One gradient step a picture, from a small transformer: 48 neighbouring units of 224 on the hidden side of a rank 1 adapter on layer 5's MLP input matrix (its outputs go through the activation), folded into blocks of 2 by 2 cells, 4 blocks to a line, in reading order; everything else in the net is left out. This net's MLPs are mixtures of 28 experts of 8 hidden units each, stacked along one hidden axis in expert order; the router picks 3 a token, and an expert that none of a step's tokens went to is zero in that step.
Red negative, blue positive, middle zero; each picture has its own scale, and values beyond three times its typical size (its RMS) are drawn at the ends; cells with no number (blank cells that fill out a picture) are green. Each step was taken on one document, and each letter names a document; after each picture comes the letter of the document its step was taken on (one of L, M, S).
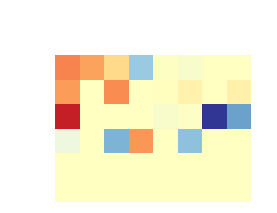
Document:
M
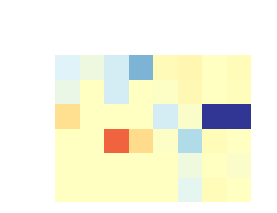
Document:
M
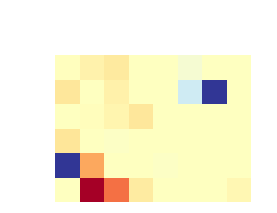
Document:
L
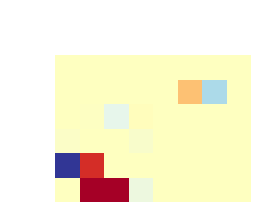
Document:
L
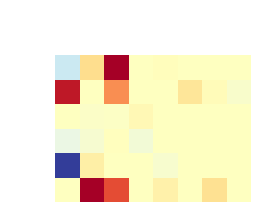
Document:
L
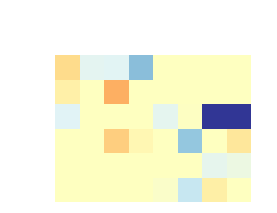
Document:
M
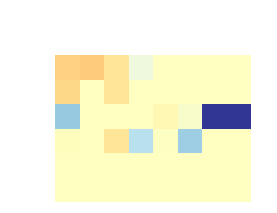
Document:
M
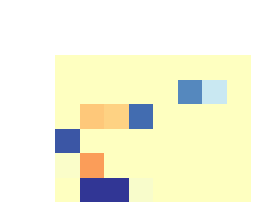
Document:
L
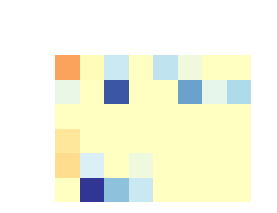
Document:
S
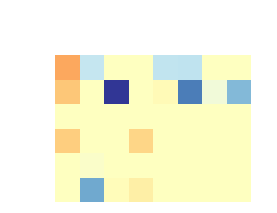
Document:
S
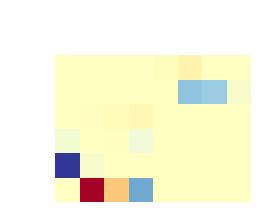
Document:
L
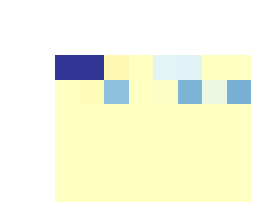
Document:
S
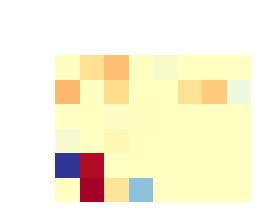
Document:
L
